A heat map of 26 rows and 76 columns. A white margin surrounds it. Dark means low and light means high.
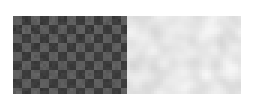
It is made of 1 by 2 panels. Panel 1,1: low, checkered. Panel 1,2: very high, blotchy, faint in contrast.
